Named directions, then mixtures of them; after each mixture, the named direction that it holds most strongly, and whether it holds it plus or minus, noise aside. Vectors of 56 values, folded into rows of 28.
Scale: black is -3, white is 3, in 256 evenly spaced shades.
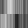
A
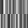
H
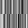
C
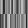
C, minus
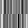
C, plus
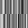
C, plus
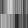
A, plus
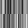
C, plus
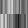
A, plus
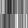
A, minus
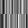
C, minus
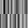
H, minus
